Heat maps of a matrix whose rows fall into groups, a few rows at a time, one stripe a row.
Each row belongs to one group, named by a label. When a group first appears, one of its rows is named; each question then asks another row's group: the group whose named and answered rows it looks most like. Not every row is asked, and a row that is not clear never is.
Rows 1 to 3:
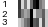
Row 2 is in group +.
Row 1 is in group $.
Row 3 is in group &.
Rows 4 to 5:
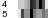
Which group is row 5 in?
&
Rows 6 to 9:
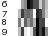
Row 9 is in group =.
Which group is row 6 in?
&
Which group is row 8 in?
$
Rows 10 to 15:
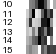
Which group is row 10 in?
&
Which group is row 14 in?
&
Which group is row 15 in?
=
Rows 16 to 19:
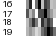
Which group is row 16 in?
+
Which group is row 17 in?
$
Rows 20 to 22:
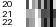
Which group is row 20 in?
$
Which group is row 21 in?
=
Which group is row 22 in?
=
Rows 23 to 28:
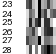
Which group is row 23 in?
+
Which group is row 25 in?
+
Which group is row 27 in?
+
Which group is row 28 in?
=
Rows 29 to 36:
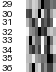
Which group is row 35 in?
=
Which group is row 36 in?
=
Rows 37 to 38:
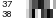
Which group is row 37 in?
&
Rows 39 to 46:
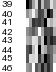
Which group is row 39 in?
+
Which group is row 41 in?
&
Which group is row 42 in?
=
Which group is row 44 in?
+
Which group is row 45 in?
$
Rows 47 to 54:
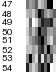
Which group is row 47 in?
=
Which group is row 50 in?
&
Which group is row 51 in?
&
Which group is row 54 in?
$
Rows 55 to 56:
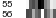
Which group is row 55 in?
&
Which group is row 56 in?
+
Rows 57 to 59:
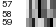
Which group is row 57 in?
&
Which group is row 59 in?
=
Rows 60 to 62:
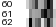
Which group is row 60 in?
=
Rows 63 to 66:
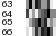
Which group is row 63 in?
+
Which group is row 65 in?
&
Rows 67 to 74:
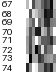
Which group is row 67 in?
=
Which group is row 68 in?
=
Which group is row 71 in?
=
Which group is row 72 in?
+
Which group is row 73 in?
&
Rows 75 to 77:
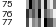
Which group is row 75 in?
+
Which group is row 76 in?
+
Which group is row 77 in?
$
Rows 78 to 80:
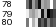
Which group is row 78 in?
+
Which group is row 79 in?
=
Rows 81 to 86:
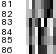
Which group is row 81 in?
=
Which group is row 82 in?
=
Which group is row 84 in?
&
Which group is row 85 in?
&
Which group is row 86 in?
&
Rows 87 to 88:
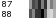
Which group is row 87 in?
&
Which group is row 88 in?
&
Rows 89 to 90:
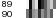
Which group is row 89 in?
&
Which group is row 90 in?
+
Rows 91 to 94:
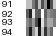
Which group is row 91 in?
=
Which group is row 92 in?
+
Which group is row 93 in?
+
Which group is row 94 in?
+
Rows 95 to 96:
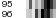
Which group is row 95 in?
=
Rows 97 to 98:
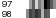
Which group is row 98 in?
+
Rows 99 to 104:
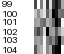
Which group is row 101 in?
=
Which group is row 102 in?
+
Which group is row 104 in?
$
